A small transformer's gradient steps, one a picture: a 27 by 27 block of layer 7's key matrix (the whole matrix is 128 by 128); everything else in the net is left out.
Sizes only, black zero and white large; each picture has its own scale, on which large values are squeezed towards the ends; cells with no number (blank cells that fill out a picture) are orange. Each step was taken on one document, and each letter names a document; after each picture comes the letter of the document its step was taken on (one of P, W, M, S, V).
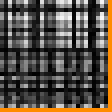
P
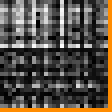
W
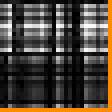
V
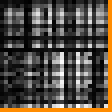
W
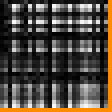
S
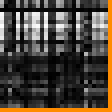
V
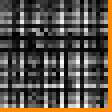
W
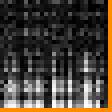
S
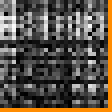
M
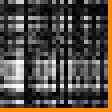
M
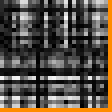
P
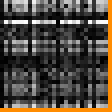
S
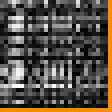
M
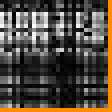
V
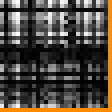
P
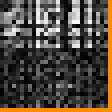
W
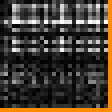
S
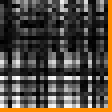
P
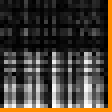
S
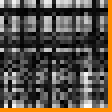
S
